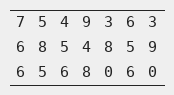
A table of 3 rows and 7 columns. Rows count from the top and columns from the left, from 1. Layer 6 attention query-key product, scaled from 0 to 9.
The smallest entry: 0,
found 2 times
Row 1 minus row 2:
1 -3 -1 5 -5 1 -6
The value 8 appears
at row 2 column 2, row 2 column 5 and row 3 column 4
